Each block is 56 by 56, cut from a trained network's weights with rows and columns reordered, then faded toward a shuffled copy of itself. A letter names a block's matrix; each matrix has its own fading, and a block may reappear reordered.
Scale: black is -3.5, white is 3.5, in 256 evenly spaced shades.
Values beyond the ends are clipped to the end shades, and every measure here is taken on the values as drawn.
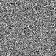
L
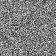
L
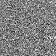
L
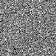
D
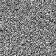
L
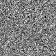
L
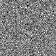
D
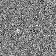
L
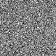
L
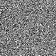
L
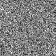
L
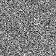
L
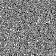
D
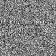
L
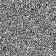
L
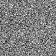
L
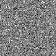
D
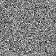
L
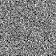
D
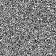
L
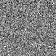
L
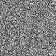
L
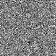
D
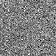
D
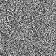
L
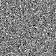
D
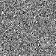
D
